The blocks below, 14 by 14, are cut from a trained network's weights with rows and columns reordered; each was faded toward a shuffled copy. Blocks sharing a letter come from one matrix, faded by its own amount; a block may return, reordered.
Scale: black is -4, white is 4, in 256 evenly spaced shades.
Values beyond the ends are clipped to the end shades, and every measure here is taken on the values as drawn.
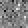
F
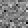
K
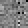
K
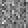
K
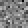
K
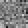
K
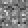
F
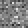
F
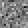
F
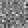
F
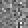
K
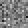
F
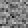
K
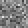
K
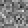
F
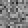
K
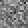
F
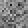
K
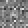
F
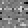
F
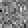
K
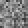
K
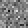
F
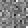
K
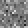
F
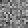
K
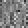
F
